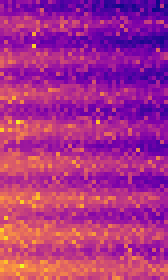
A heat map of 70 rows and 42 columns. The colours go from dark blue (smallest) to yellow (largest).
There is an overall slope up to the bottom left. Stripes running across repeat 8 times from top to bottom. The bottom left is the ninth with the highest average. No single row or column stands out from its neighbours.
